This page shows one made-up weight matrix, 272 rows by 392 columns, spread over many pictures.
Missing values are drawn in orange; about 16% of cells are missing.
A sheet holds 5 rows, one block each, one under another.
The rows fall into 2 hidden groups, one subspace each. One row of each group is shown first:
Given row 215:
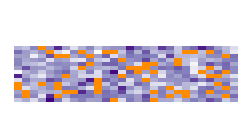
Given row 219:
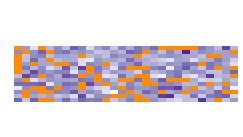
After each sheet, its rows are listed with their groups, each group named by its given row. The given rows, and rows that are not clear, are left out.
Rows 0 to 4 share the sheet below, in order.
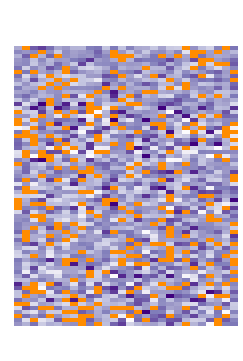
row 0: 219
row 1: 215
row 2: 219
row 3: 215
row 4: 215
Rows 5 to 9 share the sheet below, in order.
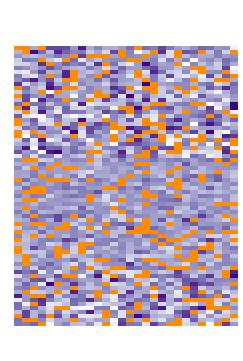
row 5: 215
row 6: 215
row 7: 219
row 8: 215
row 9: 215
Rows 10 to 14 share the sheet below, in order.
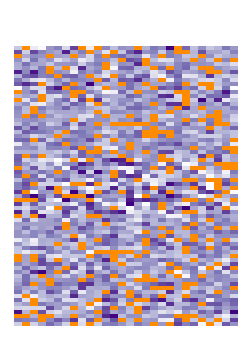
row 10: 219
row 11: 219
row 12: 215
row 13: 219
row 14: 219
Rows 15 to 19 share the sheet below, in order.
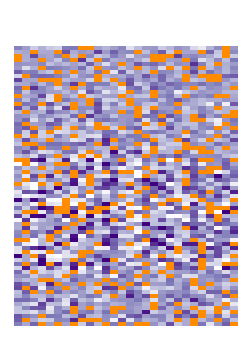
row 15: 215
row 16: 219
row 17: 219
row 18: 219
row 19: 215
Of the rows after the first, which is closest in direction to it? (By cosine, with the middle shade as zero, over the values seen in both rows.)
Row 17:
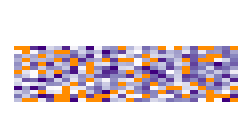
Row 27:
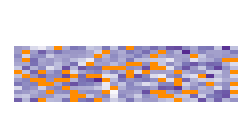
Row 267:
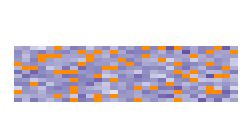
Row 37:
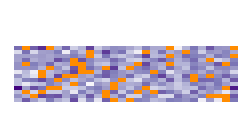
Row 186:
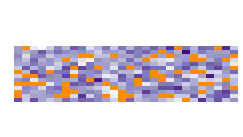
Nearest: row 37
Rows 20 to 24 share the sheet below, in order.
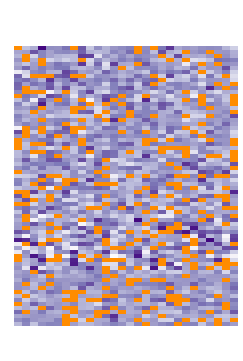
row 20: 215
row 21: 215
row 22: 215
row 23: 215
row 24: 219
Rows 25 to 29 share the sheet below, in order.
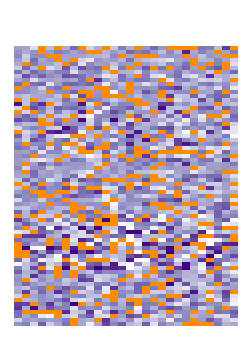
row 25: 219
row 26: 215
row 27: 219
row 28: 215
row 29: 215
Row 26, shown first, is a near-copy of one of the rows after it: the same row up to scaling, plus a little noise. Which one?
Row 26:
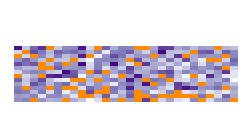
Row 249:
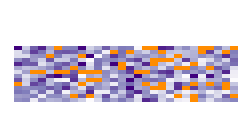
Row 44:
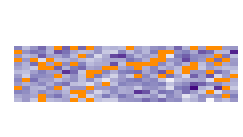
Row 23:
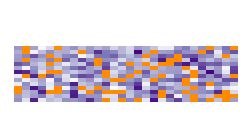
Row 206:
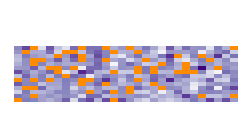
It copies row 249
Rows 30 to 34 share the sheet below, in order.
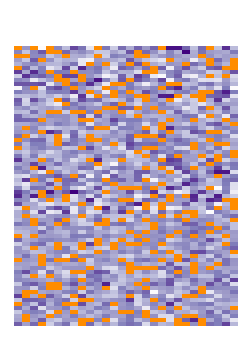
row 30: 219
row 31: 215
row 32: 215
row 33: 215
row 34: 215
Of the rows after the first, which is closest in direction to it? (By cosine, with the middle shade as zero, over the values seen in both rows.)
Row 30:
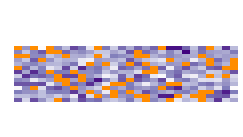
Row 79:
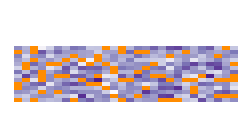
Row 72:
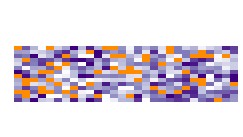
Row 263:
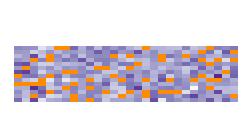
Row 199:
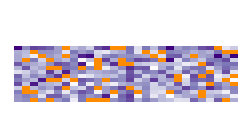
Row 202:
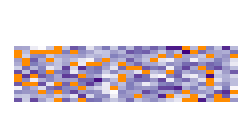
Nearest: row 202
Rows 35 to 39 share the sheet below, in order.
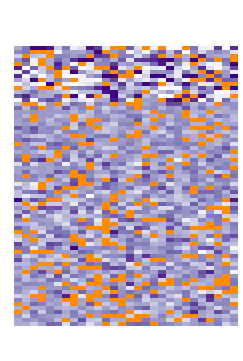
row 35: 219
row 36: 219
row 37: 219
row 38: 215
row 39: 215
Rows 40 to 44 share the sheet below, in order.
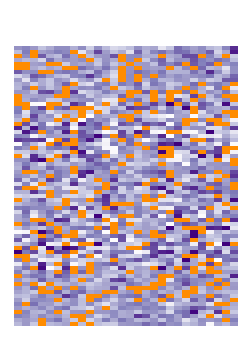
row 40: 215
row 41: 219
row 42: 219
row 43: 215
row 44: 215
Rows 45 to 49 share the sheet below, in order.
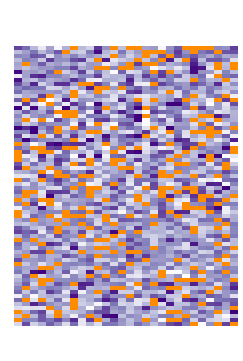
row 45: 215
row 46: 219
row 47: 215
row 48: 215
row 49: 219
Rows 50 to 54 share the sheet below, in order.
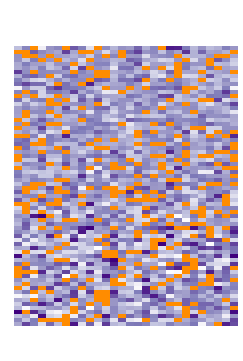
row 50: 219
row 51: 215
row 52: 215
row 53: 219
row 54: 219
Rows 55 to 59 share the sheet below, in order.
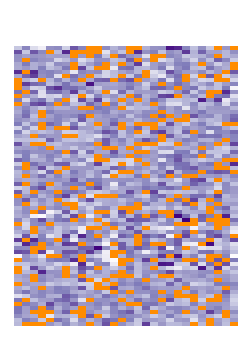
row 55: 219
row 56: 219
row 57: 215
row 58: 219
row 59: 215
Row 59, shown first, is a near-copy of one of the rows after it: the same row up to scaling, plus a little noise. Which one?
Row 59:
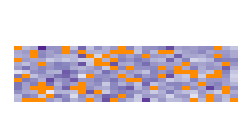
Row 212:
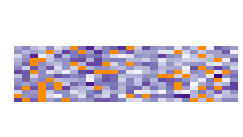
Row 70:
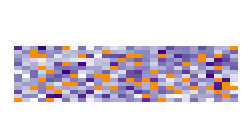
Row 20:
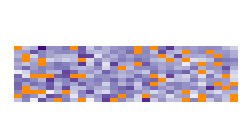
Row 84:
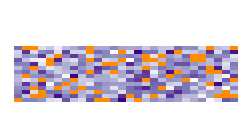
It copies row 20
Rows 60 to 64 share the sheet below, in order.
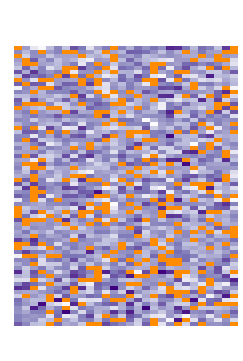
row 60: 219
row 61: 215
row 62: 219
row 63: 219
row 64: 215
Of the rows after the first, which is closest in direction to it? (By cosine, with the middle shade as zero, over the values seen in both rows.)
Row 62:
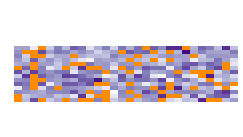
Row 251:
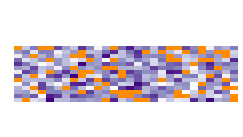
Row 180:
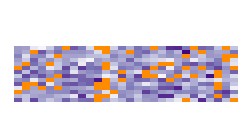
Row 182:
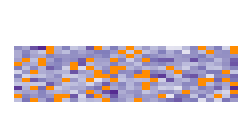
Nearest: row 180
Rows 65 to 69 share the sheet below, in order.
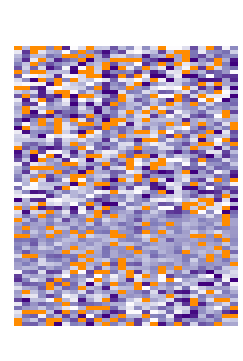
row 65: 219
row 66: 215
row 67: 219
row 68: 219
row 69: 215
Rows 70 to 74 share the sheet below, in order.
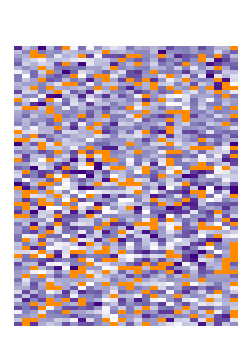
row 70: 215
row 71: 219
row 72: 215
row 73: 215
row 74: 219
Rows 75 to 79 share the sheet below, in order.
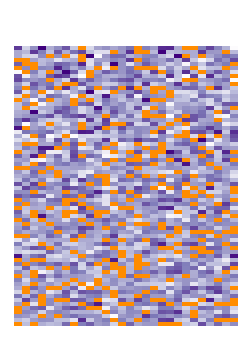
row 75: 215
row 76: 215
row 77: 219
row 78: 219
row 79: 219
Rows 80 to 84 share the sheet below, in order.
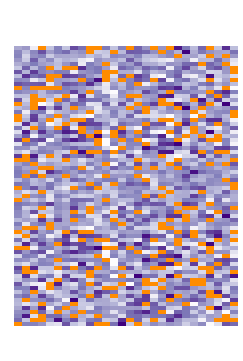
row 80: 219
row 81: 219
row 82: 215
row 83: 219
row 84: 215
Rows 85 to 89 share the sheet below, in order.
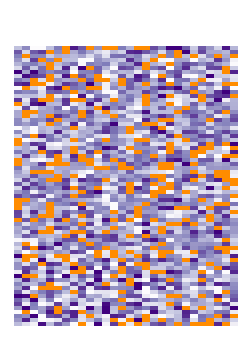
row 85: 219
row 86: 219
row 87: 219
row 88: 219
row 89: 219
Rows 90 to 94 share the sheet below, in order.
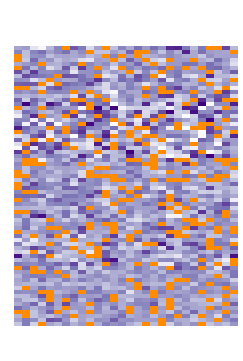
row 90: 219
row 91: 215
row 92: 219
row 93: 219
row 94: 215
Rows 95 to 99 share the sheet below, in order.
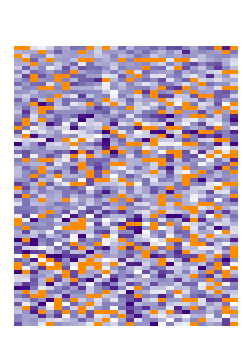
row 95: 219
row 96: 219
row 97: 215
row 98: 219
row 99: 215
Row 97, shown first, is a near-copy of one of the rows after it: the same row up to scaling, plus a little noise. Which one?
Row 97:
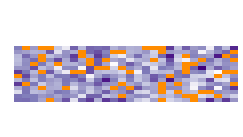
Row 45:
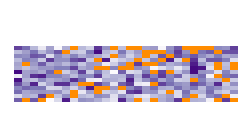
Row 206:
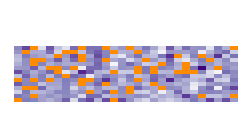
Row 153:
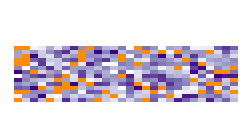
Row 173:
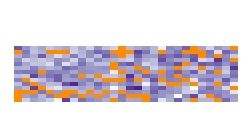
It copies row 206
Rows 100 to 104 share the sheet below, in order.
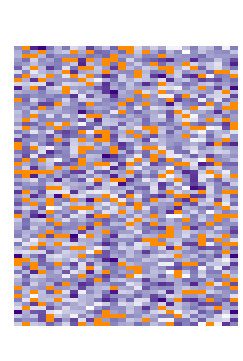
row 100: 219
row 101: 215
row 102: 215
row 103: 219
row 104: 219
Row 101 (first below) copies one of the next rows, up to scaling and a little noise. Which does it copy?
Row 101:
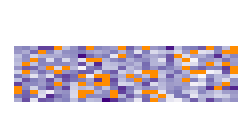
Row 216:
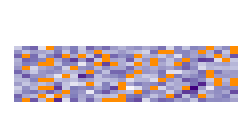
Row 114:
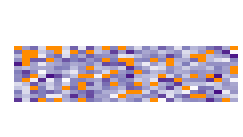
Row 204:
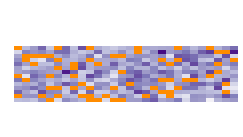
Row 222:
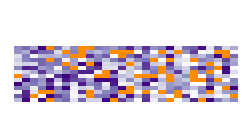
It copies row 222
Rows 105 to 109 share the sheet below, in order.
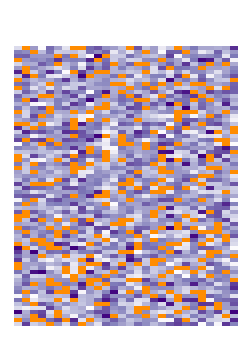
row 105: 215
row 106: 219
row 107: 219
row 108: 215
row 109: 219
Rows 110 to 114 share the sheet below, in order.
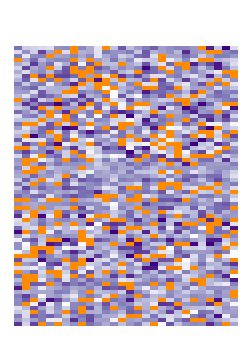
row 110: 219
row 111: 215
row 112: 219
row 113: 215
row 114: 215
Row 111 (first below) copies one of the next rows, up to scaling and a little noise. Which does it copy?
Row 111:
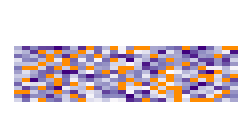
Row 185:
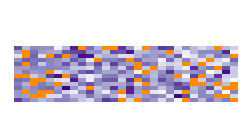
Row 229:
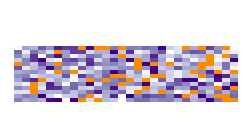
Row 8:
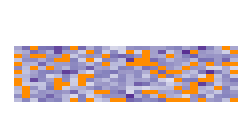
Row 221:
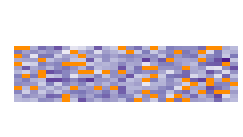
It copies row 8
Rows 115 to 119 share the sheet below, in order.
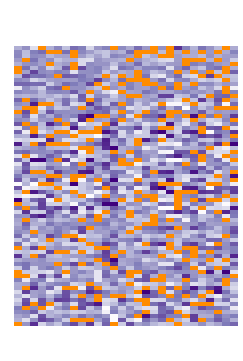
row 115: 219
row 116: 219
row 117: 219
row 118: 219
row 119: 219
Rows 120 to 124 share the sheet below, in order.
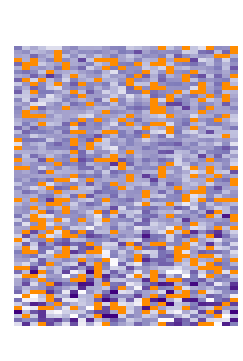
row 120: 215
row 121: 219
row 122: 215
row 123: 219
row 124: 219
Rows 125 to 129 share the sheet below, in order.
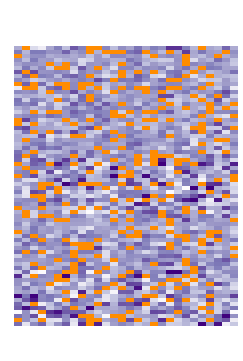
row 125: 219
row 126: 215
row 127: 215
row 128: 219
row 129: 219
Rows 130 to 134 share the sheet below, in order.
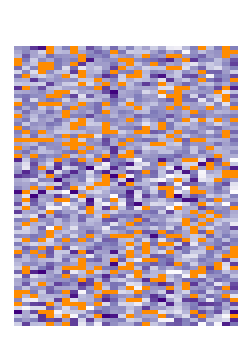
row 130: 219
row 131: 219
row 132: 215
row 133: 215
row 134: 219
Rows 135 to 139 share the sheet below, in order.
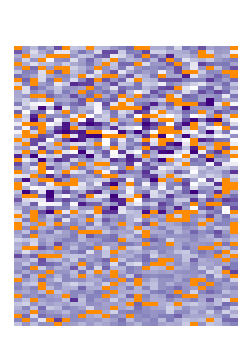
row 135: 215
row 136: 219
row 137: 215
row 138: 219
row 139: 215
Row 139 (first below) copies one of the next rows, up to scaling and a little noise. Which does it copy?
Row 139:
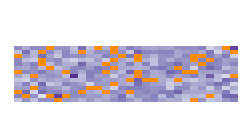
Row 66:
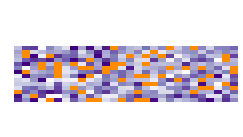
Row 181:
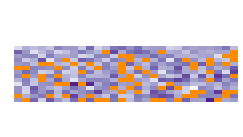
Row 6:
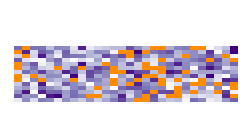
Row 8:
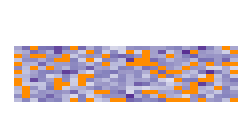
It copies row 6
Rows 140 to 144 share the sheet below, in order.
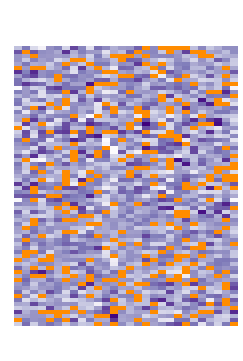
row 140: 219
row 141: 219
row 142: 219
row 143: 219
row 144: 219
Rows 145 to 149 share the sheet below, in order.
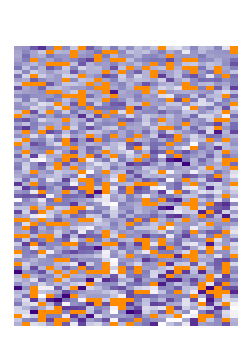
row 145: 219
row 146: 215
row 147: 219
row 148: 219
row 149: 215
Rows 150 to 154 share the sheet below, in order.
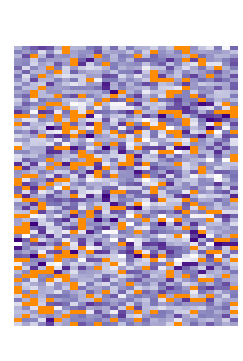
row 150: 219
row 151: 215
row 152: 219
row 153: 215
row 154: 215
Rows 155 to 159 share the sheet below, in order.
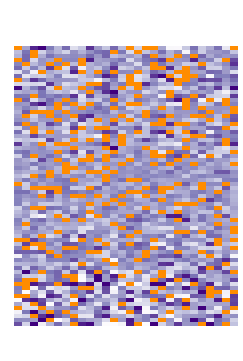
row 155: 219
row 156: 219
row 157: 215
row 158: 219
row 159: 215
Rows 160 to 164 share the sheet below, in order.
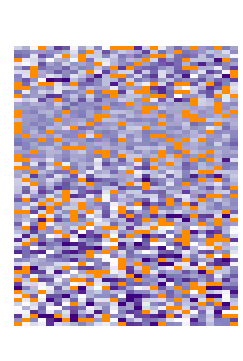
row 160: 215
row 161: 215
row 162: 219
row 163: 219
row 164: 215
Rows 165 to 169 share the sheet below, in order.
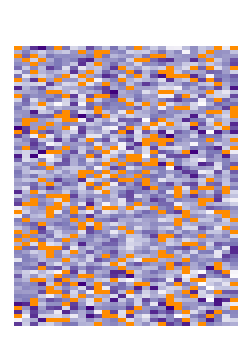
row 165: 219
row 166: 215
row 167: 215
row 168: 215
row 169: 215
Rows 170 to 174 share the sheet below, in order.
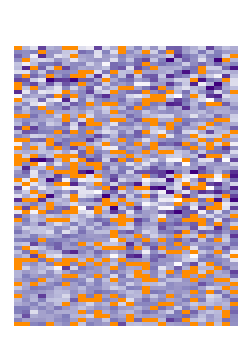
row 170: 215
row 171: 219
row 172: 219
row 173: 215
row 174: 215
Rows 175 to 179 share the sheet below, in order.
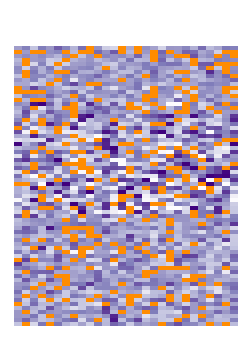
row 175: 215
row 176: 219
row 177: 215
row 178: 215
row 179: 219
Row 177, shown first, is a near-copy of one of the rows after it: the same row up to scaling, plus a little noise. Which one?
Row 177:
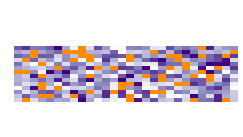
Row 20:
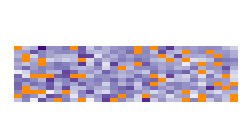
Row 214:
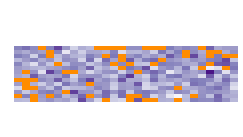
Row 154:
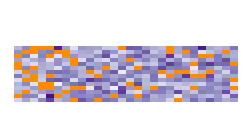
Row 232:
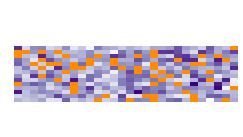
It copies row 214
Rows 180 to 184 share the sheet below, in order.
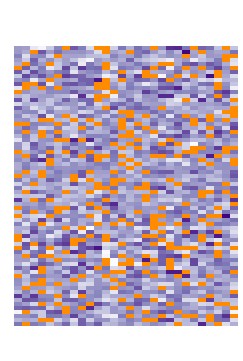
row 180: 219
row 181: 215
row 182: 219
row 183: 219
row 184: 219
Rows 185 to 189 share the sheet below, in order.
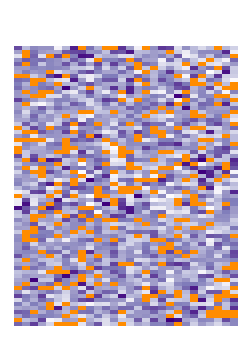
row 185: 215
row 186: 219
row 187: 215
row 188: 215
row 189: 215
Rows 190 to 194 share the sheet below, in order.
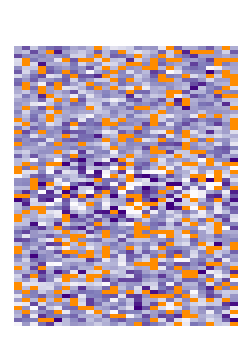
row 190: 215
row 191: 219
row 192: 215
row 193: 215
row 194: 215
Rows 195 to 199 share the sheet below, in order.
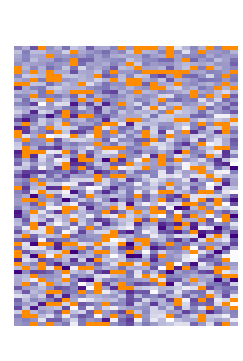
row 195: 219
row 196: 215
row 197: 215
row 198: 215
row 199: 215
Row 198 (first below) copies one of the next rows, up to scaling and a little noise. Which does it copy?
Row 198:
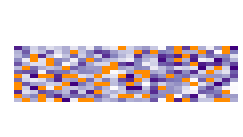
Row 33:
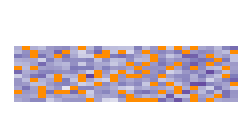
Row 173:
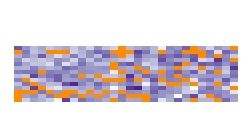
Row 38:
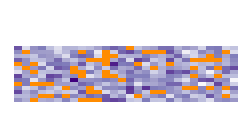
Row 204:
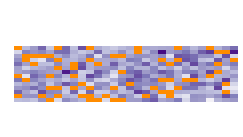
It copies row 173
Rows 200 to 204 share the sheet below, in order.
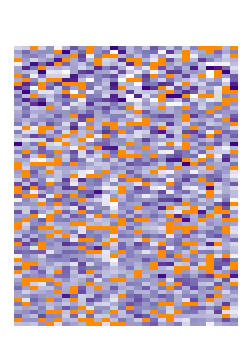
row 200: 215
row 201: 219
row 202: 219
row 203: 219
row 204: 215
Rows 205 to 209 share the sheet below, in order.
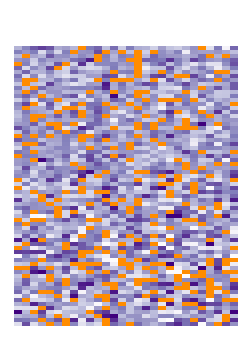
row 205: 219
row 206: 215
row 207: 219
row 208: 219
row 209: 219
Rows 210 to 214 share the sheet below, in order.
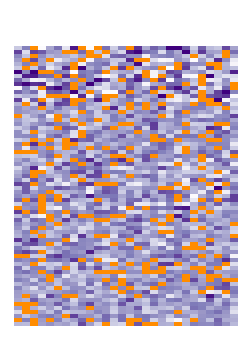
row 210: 219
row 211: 215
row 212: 215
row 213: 219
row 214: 215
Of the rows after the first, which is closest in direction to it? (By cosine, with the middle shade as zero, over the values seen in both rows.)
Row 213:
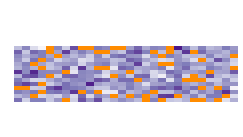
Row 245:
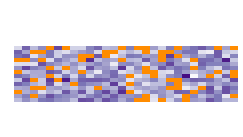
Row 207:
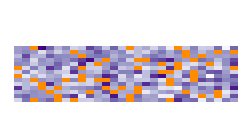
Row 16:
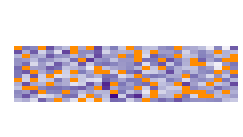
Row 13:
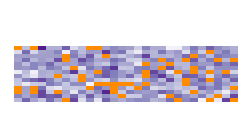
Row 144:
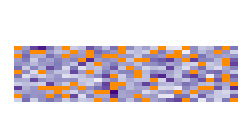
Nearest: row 16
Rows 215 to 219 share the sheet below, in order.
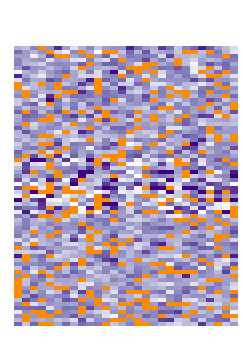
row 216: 215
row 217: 219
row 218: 219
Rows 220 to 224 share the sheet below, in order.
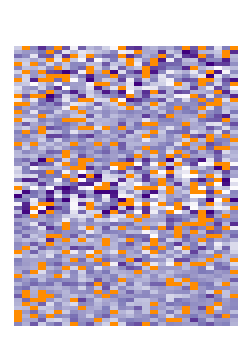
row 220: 215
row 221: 215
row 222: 215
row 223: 215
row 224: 215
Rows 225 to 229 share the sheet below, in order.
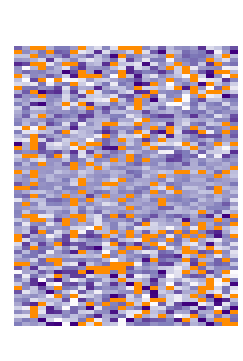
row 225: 215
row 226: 219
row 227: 219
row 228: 219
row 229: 215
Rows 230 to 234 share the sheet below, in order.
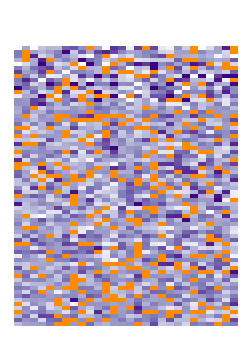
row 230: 215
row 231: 219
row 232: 215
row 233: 219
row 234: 215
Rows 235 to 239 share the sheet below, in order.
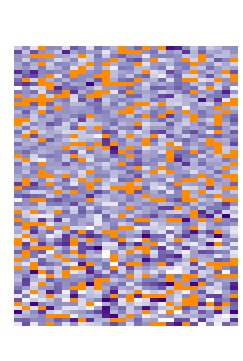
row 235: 219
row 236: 219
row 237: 219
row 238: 219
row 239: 219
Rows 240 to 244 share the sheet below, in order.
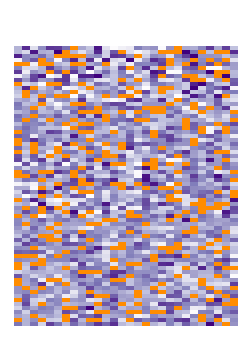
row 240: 215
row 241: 215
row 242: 219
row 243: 219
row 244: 215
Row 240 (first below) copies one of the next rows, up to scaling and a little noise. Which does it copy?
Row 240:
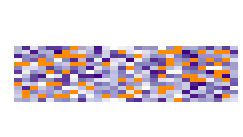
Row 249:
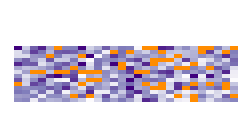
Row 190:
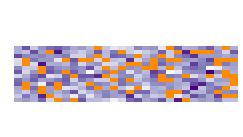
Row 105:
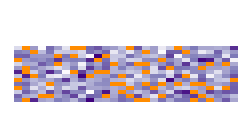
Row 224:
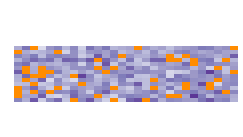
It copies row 190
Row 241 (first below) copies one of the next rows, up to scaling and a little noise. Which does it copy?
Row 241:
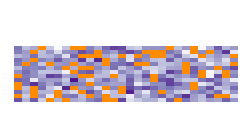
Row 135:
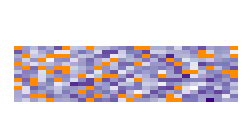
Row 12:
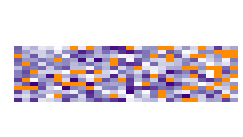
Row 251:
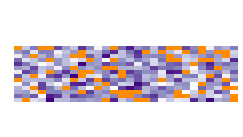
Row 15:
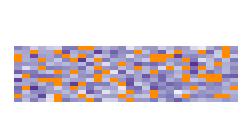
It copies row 12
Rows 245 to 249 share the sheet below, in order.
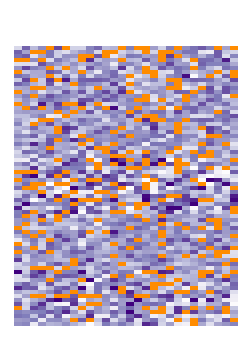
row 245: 215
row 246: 215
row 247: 215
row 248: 215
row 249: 215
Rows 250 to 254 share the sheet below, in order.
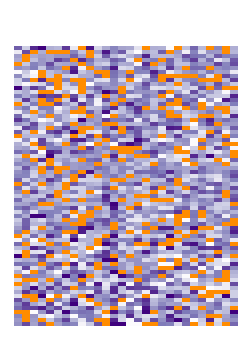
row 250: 219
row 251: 215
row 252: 219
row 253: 219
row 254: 215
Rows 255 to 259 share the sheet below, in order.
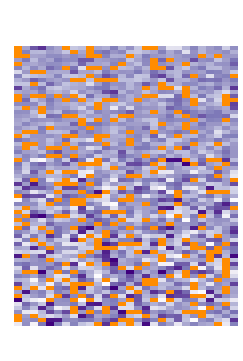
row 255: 219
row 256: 215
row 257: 219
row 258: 219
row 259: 215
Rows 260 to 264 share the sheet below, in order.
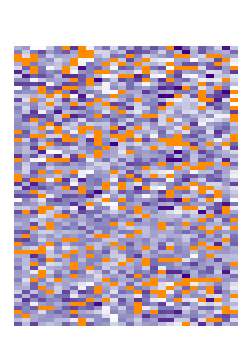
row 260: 219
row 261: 215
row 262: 219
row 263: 215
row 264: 219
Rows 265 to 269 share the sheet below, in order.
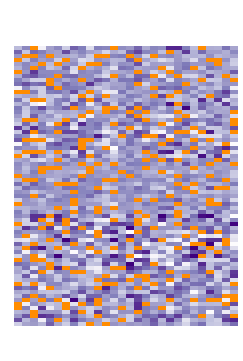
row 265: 219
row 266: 219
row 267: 219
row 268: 215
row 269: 215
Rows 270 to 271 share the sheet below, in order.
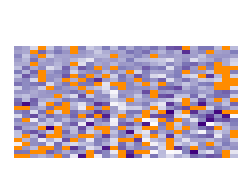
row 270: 219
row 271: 215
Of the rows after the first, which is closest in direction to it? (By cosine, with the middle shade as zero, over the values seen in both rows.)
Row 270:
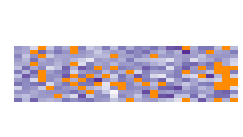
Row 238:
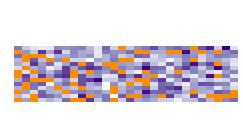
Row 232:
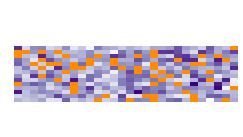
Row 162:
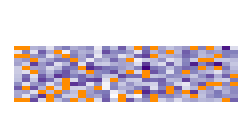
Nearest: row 238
